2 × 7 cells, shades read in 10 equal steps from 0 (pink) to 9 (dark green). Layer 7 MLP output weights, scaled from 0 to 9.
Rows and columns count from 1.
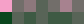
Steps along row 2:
down up down up same down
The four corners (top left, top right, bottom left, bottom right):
0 5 9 6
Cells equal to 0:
1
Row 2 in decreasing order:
9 7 7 7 6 6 6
